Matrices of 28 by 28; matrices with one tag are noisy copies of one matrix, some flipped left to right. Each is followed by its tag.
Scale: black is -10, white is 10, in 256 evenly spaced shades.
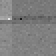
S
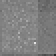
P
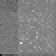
P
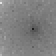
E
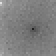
E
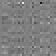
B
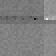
S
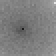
E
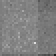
P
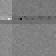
S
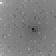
E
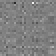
B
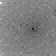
E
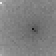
E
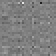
B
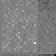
P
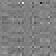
B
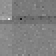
S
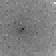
E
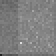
P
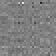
B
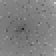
E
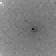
E
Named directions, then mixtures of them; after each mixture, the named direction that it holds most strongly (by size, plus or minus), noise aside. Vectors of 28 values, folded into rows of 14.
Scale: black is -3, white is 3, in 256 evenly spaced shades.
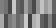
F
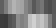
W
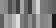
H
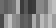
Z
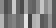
F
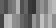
Z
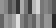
H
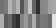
H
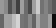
H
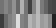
H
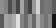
H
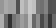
Z
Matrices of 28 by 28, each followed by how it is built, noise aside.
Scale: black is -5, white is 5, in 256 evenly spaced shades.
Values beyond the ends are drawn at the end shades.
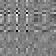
low rank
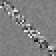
banded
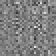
low rank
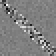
banded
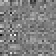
low rank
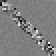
banded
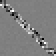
banded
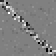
banded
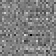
low rank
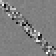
banded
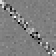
banded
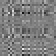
low rank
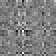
low rank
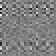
low rank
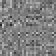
low rank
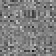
low rank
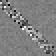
banded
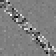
banded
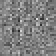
low rank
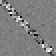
banded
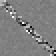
banded
